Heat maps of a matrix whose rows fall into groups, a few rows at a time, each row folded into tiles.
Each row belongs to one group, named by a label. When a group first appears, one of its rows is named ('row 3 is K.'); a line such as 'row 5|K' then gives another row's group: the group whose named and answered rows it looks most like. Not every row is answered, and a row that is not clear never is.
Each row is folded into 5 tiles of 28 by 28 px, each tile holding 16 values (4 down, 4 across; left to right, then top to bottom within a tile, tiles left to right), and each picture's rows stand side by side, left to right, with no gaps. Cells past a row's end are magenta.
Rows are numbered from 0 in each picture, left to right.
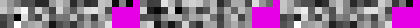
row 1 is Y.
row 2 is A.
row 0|A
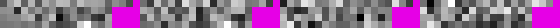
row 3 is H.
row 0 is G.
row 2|Y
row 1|G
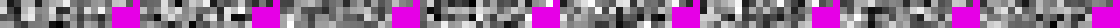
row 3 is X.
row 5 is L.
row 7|H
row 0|Y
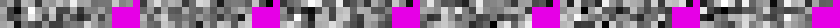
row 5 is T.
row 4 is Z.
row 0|Y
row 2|T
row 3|A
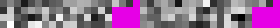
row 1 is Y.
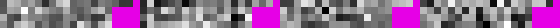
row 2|H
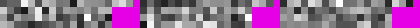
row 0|Y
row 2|G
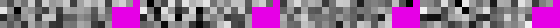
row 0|G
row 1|G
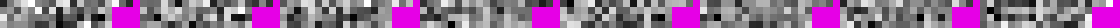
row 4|H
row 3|T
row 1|Y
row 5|A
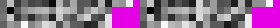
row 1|X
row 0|X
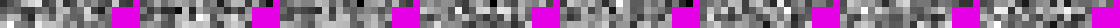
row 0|T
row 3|A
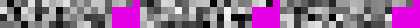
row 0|G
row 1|Y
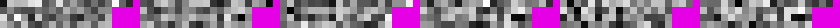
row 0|L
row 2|X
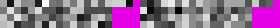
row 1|T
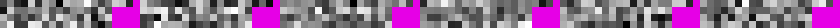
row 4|Y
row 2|A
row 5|Z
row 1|A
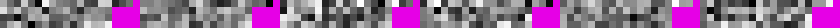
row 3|G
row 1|A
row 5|X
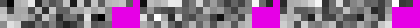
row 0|H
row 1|L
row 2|L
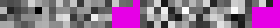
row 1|G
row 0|T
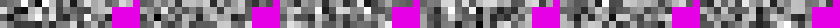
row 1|G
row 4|Z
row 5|G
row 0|Y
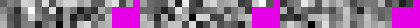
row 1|Z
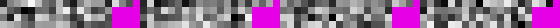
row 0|T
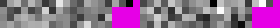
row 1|G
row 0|T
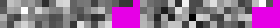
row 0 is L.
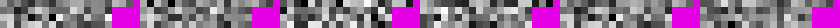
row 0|Z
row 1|Z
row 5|Y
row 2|Z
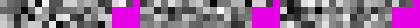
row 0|Z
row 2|T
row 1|G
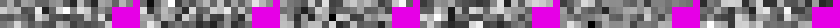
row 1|H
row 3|H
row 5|T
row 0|A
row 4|H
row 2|Z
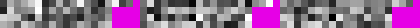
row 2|Z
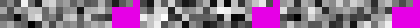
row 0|Y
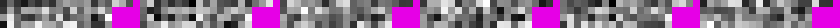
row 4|X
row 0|X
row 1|X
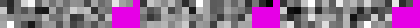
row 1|T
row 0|H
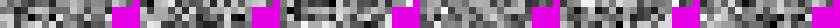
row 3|G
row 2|X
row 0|Z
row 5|H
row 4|L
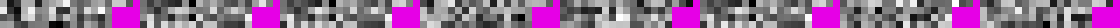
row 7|Y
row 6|L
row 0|Y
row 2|X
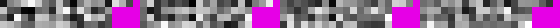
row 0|T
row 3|A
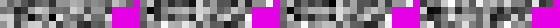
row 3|T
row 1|X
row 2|X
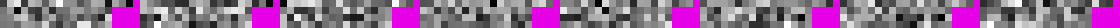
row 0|G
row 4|A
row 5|Y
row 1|A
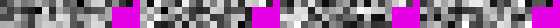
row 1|Z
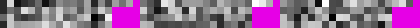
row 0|X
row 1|Y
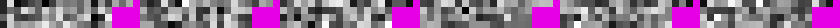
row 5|T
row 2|G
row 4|A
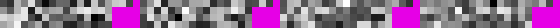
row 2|L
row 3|A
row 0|H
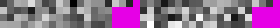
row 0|T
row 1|Z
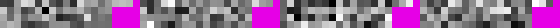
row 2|X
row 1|H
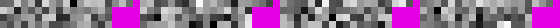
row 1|A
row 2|Z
